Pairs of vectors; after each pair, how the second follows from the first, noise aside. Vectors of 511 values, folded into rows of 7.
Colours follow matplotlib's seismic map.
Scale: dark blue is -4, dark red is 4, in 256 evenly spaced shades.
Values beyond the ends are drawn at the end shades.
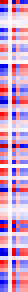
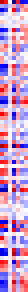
copied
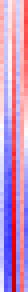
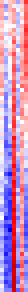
copied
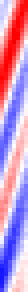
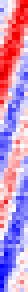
copied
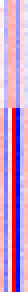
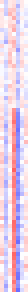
shrunk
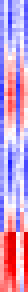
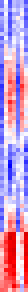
copied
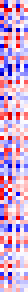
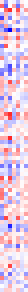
shrunk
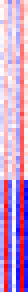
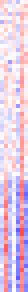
shrunk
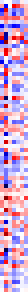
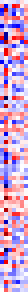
copied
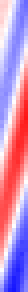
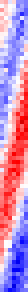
copied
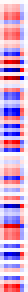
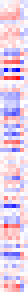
shrunk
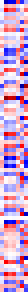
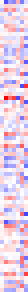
shrunk
